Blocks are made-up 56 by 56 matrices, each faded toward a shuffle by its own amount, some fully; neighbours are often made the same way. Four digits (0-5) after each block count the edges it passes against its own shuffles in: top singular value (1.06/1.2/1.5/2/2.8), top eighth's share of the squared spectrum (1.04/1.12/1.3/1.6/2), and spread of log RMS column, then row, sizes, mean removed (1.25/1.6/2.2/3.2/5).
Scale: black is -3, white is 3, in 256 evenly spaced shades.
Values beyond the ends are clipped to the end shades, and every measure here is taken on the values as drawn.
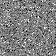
0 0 0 0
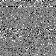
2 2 0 2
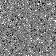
0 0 0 0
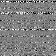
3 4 0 4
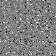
1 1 0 1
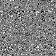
1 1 0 2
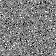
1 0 0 0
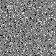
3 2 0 0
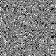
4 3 2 1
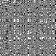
4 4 3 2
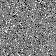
0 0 0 0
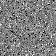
1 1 0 0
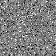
2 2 0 0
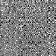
4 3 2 2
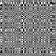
5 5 4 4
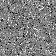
1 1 0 0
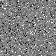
0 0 0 0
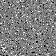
0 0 0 0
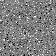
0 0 0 0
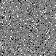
2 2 1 0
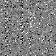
2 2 2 1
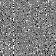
2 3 2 1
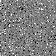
2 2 1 0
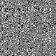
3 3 2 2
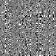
3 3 3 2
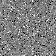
2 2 1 0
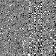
3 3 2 1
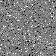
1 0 0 0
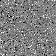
1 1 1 0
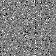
2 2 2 1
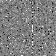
2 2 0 0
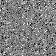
1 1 0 0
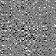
4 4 2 2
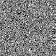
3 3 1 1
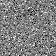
2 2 0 0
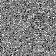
3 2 0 0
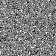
1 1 0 0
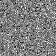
0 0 0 0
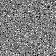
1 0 0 0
